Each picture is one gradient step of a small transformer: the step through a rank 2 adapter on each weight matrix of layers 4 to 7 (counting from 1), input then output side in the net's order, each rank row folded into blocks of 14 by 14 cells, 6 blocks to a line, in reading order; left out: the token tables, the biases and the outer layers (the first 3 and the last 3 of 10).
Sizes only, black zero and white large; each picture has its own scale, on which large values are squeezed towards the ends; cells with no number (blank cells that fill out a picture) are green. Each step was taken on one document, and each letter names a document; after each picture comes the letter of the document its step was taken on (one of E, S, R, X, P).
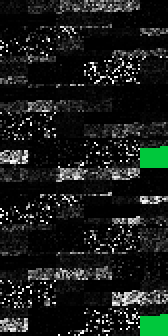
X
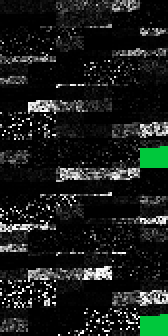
X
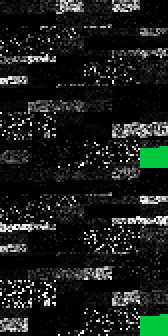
X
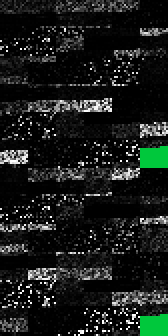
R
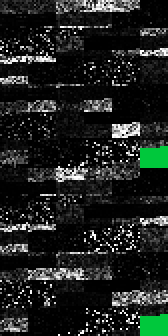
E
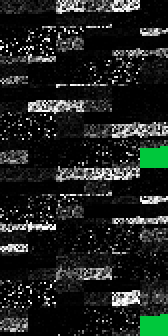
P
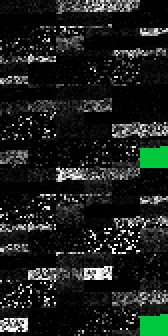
R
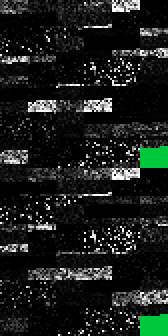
E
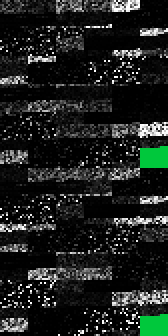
R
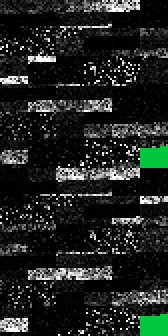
E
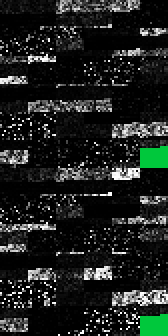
X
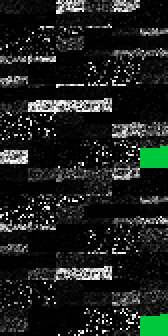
P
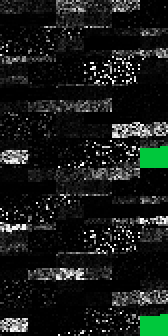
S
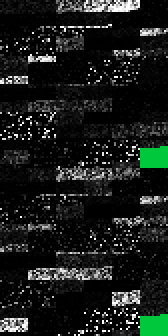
R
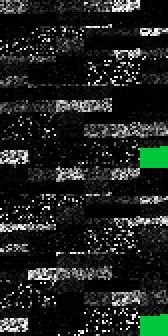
R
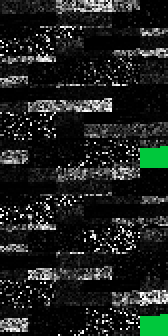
E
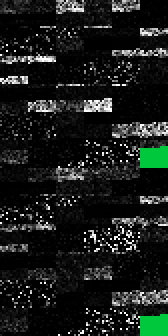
E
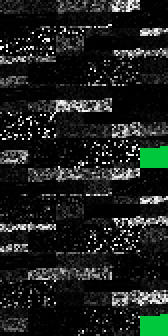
R
